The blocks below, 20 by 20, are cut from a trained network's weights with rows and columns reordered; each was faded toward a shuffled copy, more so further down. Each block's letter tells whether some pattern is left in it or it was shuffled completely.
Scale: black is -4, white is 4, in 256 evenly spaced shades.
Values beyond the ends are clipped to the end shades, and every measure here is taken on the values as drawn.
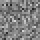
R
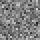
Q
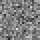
Q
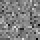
Q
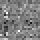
R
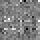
R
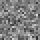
R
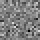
R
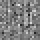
R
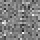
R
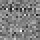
R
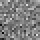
Q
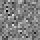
Q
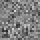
R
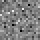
Q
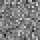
R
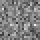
R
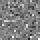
Q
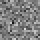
Q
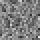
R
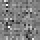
R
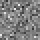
Q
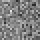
Q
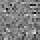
R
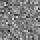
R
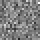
R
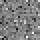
Q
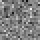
Q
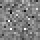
Q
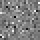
Q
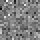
Q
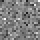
Q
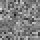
Q
